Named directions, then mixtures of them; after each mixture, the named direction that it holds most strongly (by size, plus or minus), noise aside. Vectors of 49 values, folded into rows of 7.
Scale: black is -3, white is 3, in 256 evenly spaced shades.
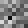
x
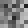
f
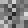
x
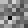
x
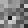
x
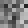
f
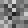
x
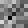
x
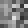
f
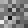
x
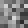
f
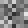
x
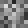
f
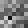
x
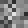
x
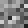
f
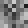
f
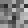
f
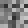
f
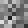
x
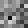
x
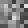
f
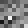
x
